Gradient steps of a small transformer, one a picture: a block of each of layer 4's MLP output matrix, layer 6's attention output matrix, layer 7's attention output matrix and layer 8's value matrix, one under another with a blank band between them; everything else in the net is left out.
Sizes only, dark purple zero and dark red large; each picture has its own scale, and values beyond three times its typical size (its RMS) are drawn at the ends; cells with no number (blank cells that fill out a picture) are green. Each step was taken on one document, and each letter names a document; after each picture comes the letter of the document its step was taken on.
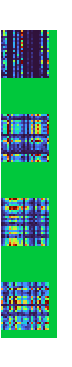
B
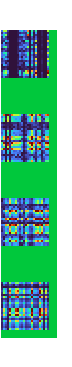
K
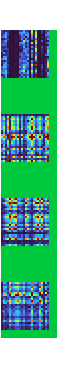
K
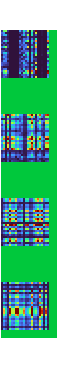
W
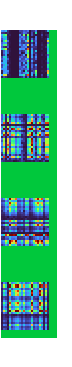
W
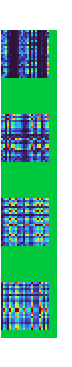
W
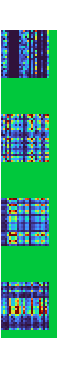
W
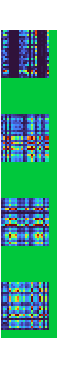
K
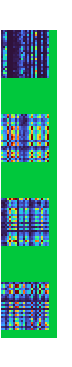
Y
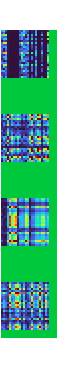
K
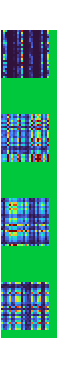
B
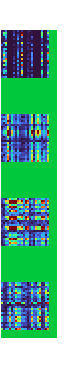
B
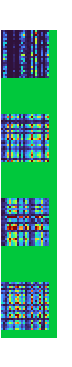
Y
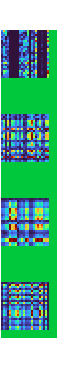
W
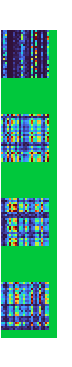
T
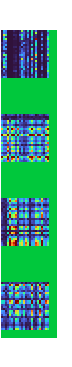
Y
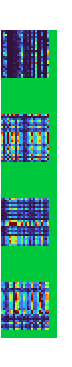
T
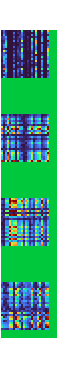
T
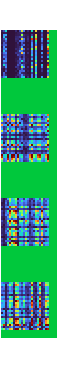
T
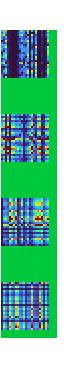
W
